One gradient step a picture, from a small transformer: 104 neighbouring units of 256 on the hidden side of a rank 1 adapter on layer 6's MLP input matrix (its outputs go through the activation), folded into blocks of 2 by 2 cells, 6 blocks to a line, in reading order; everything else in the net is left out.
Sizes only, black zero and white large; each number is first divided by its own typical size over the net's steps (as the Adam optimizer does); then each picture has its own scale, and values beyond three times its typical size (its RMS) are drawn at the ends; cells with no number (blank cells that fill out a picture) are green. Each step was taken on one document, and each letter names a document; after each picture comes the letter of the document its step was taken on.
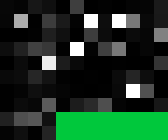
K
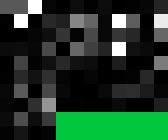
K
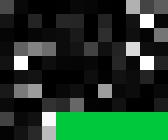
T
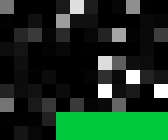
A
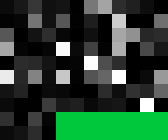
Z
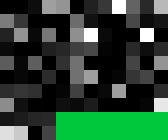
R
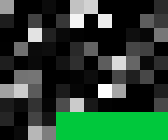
T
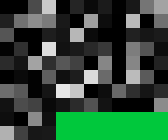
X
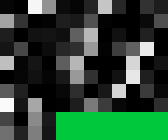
R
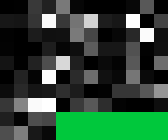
X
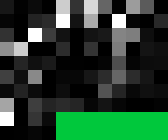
Z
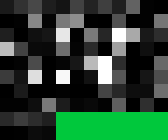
Z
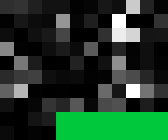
Z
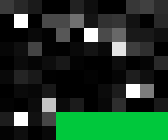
K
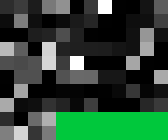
R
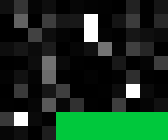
K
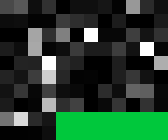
K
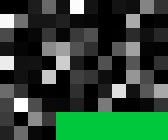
X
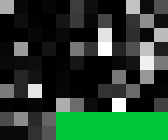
T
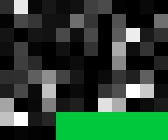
Z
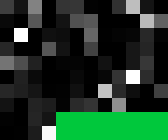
A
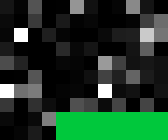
A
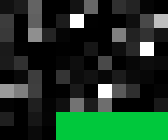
A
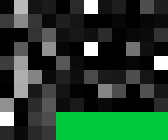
Z
